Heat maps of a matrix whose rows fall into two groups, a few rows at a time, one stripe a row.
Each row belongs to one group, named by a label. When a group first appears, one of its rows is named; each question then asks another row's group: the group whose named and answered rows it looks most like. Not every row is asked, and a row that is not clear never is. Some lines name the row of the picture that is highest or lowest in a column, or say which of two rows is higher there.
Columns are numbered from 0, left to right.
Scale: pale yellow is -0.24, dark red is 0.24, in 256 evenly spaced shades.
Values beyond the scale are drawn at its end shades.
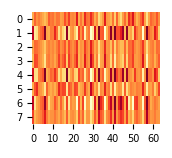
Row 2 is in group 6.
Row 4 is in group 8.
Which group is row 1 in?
8
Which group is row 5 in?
6
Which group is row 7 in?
8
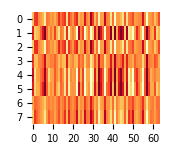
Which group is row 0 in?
6
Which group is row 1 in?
8
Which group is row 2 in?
6
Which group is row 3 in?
8
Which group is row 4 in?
8
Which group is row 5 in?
8
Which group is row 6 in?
6
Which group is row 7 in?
6
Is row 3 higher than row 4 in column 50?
Yes
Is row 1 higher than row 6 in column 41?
Yes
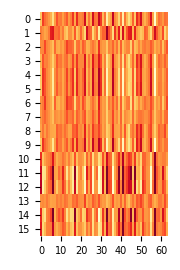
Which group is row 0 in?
6
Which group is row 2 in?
6
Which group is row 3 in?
6
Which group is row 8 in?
6
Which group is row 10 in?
8
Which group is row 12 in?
8
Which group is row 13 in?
6
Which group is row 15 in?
8
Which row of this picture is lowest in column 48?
12
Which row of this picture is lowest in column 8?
12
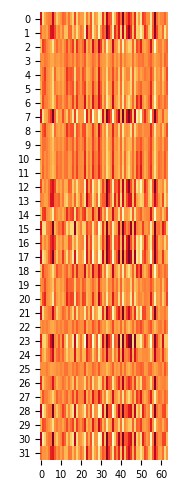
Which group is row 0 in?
8
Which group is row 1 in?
8
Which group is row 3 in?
6
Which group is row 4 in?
6
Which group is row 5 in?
6
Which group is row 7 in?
8
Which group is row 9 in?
6
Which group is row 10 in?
6
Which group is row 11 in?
6
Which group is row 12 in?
8
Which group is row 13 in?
8
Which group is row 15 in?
8
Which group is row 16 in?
8
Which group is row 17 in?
8
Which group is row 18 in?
6
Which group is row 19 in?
6
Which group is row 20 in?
6
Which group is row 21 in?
8
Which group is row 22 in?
6
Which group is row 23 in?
8
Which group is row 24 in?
8
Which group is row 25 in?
6
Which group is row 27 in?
6
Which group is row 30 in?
8
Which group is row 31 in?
8
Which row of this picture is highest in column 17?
15
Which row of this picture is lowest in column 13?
23
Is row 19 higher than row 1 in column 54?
Yes
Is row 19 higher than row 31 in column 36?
Yes
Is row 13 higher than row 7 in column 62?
No
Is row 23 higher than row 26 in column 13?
No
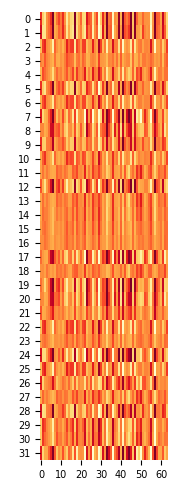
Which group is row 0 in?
8
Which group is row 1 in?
8
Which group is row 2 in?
6
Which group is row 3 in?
6
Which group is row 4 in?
6
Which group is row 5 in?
8
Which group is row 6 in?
6
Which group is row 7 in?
8
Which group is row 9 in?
8
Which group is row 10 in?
6
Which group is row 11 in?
6
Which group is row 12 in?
8
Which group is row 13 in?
6
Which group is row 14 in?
6
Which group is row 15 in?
6
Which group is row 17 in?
8
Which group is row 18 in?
6
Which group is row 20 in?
8
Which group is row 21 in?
8
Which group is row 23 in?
6
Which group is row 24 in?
8
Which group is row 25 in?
6
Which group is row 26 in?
8
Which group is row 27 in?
6
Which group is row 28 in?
8
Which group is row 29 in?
6
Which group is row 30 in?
6
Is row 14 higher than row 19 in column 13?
Yes
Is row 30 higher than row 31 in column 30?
Yes
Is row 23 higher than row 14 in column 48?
No
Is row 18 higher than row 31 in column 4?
No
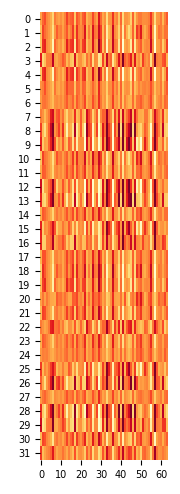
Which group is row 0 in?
6
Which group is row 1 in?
6
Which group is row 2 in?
6
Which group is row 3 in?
8
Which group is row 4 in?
6
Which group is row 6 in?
6
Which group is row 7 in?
8
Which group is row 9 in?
8
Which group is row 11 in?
6
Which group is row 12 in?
8
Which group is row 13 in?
8
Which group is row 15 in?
8
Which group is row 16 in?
8
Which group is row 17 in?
6
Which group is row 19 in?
6
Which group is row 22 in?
8
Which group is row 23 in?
6
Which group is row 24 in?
6
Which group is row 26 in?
8
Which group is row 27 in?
6
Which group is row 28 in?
8
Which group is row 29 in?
8
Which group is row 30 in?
6
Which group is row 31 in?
8
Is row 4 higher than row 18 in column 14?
Yes
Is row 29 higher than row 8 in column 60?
Yes
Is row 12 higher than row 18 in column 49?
No
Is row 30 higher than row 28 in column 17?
No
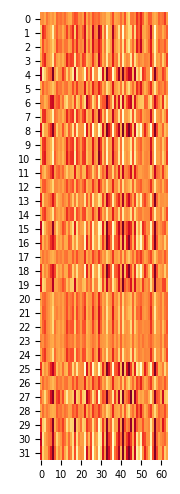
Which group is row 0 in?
6
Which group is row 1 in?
6
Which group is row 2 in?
6
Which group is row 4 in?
8
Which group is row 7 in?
6
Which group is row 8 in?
8
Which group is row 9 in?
6
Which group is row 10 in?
6
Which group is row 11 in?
8
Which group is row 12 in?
6
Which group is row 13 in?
8
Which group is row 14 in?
6
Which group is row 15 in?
8
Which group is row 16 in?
8
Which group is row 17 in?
6
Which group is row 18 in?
8
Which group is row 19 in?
8
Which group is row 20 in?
6
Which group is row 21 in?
6
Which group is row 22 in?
6
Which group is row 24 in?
6
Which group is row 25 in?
8
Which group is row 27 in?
8
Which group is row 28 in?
6
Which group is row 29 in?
8
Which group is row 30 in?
8
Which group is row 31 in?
8
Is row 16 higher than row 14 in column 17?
Yes
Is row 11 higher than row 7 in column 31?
Yes
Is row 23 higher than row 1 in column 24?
No
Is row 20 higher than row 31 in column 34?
No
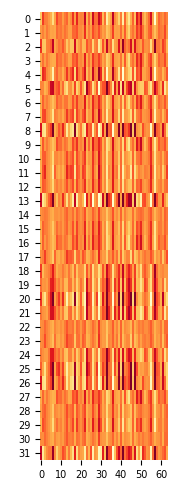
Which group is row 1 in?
6
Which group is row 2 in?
8
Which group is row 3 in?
6
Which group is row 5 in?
8
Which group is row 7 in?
6
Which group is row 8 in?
8
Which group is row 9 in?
6
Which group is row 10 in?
6
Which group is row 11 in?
6
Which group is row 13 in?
8
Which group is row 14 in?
6
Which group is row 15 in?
6
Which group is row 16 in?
6
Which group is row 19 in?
8
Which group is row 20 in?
8
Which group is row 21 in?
8
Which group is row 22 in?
6
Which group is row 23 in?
6
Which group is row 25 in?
8
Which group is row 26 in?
8
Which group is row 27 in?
6
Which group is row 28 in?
6
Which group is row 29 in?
6
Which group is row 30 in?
6
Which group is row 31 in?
8
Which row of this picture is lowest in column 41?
4
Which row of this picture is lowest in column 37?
31
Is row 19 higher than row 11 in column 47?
Yes
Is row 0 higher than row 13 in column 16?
Yes
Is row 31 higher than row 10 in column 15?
No
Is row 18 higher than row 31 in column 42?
No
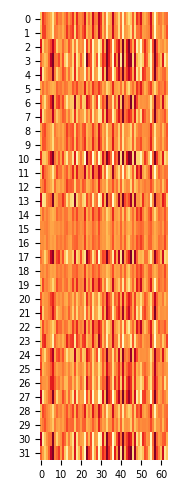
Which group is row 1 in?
6
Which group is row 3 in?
8
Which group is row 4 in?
8
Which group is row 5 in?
6
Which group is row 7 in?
8
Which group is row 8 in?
6
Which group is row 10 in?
8
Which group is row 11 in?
6
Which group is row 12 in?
6
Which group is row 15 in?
6
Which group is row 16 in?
6
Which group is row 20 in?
8
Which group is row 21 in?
8
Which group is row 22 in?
6
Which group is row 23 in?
6
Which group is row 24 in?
8
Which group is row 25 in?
8
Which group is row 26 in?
8
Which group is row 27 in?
8
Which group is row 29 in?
6
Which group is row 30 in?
8
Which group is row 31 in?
8
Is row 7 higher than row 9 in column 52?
Yes
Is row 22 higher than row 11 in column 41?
Yes
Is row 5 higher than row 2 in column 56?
No
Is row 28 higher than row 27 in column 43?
No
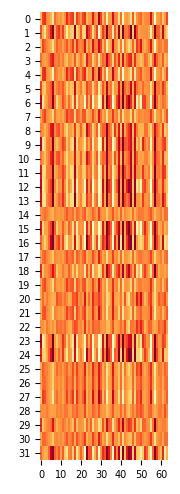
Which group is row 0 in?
6
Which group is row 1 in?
8
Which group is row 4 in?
6
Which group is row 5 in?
8
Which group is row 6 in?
8
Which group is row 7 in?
6
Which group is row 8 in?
8
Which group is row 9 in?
8
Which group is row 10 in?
8
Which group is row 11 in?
8
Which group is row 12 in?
8
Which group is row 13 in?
8
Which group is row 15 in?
8
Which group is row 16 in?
8
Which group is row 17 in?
6
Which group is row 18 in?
8
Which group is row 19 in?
6
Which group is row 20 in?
6
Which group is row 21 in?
6
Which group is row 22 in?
6
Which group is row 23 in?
8
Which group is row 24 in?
8
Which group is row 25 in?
6
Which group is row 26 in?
6
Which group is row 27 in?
6
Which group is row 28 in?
6
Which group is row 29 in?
8
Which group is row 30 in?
6
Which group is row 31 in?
8
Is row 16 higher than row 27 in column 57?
Yes
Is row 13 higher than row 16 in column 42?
Yes
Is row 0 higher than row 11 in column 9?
No
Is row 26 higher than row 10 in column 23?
No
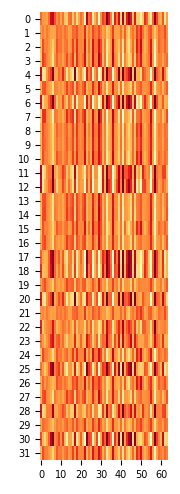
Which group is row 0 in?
8
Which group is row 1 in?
6
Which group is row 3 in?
6
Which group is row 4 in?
8
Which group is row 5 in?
6
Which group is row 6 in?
8
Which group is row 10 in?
6
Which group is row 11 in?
8
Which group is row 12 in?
8
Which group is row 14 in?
6
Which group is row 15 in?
6
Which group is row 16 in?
6
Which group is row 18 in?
8
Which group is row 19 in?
6
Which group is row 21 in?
6
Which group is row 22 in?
8
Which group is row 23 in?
8
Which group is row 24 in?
6
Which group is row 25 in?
8
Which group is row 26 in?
6
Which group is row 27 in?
6
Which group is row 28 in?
8
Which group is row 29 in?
6
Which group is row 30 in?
8
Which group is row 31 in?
6
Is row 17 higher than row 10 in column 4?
Yes
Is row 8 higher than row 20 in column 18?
Yes
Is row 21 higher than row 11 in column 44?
No
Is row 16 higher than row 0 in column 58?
No
